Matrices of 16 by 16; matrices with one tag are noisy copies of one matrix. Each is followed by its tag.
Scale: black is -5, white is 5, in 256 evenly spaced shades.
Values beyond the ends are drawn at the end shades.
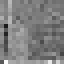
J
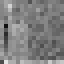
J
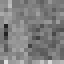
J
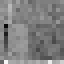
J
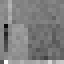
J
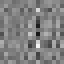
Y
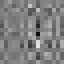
Y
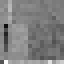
J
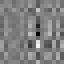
Y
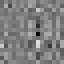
Y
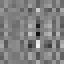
Y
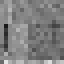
J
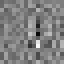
Y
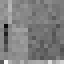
J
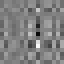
Y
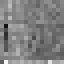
J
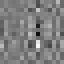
Y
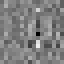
Y
